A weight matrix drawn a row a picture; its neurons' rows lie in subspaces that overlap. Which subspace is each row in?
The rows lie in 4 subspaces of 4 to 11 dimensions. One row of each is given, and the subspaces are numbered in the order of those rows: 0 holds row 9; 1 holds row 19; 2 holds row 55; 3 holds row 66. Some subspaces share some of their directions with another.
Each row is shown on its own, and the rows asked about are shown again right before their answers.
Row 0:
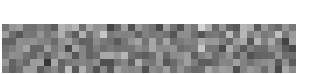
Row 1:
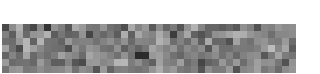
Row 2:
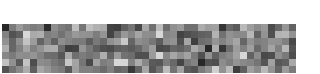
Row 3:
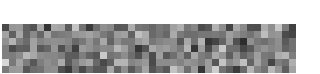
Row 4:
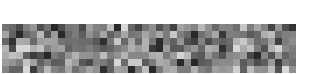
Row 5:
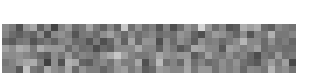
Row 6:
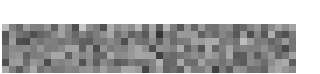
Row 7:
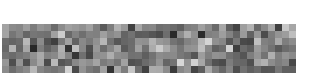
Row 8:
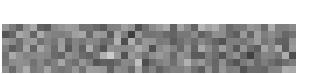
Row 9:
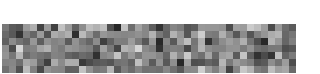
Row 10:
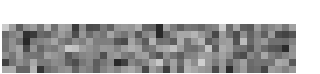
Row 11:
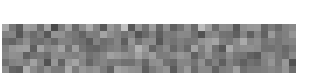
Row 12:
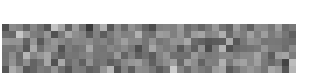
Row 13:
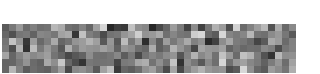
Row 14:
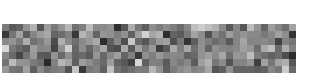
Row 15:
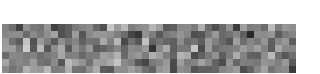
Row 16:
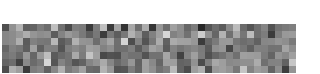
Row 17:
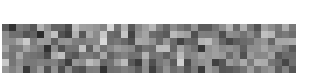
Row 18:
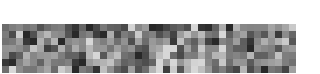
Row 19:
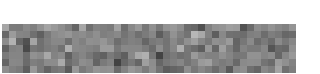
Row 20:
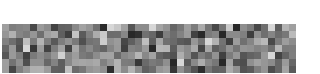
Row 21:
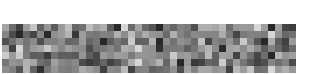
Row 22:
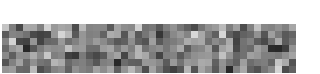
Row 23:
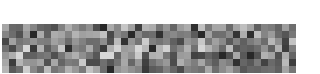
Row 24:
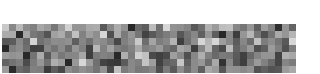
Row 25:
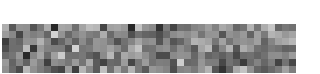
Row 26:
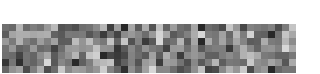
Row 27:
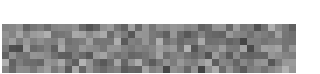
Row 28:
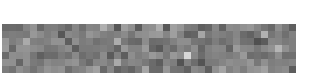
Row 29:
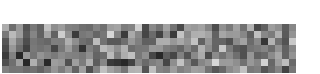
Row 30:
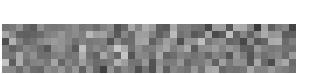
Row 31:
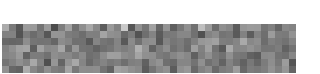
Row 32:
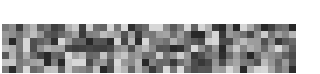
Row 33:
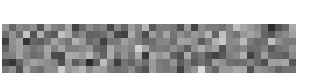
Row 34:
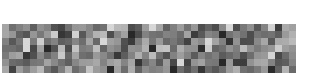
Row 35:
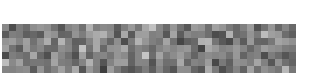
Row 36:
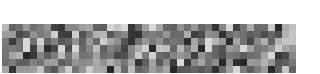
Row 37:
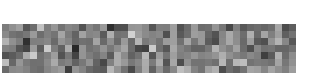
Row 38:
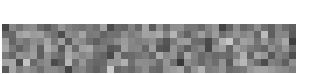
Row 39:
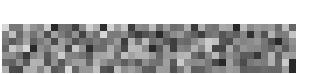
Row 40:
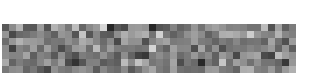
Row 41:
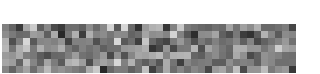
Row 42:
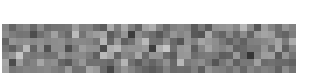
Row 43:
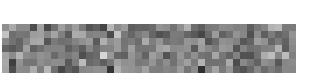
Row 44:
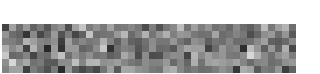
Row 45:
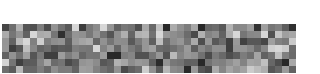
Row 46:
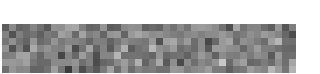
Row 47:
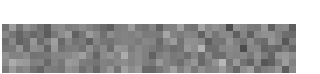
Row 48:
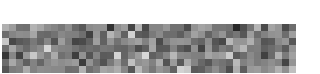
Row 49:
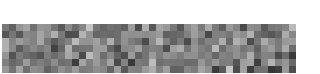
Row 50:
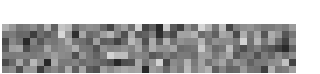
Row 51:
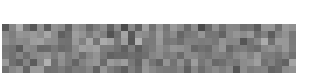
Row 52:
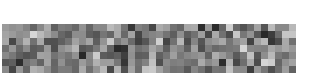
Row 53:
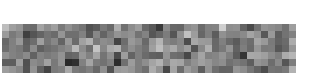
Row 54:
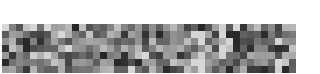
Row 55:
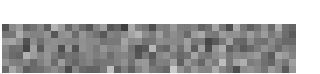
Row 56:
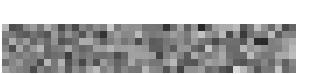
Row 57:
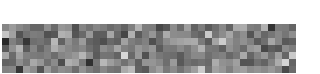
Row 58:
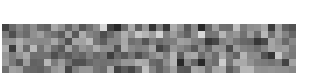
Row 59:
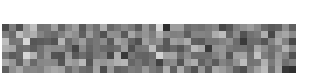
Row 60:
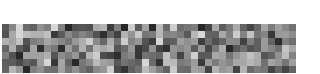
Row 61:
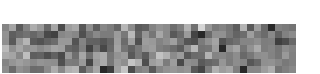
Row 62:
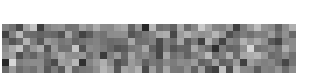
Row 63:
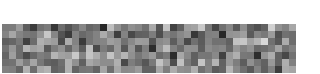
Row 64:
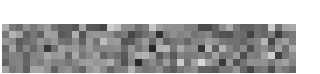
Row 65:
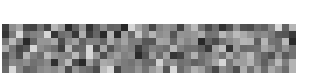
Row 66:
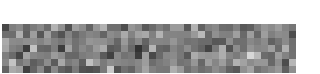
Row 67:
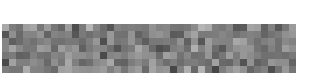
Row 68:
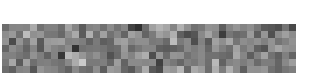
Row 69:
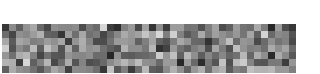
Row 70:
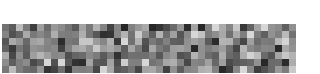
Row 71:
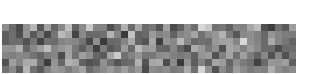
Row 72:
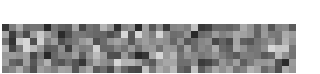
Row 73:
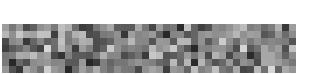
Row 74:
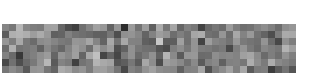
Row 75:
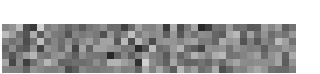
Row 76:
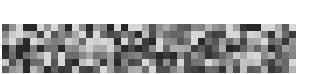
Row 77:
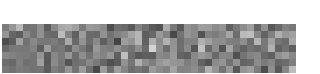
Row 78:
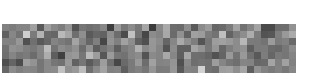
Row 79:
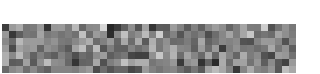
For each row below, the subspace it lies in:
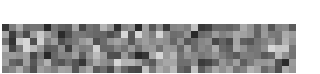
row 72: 1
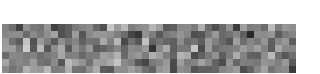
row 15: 1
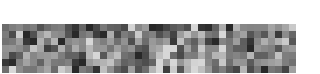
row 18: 1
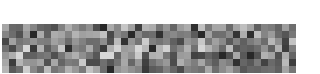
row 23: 3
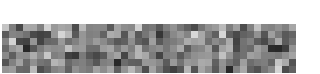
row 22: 1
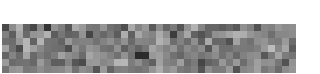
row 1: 1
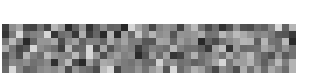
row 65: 1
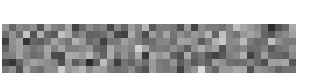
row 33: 3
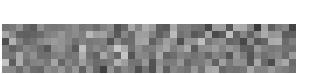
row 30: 3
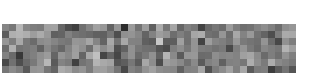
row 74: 2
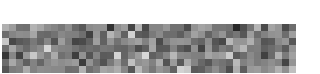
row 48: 3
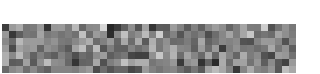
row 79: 0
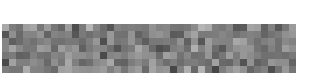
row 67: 3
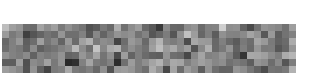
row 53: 0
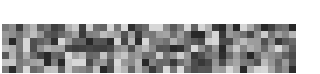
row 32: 0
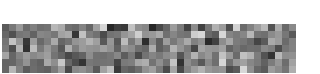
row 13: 0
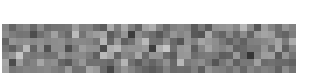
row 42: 3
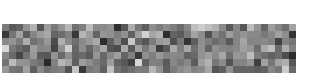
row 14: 3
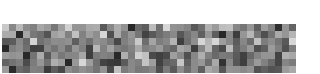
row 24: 1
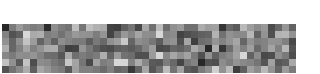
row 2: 0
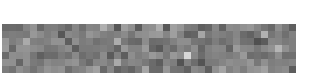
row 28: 0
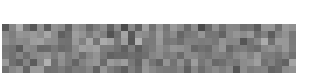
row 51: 0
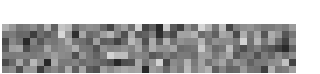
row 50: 0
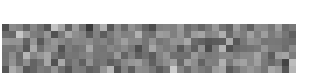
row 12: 3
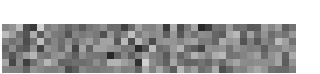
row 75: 3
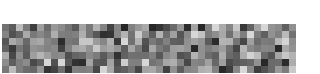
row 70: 0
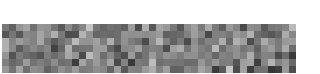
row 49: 3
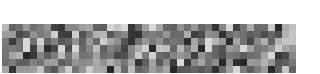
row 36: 2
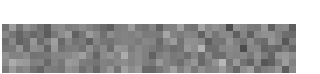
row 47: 3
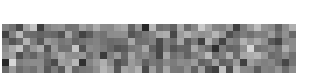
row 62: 3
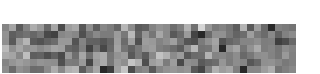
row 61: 0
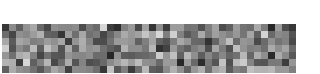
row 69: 0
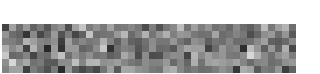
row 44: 3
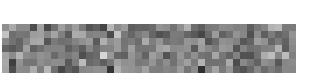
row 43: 3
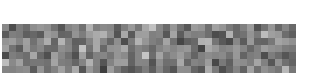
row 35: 3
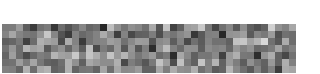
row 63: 1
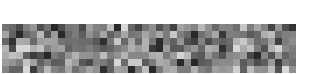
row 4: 1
